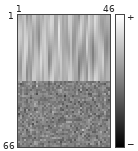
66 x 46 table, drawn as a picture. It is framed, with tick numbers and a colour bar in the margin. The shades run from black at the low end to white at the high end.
The table splits into 2 rows of 1 panel. Panel 1,1: high, streaked downward. Panel 2,1: middling, fine-grained.
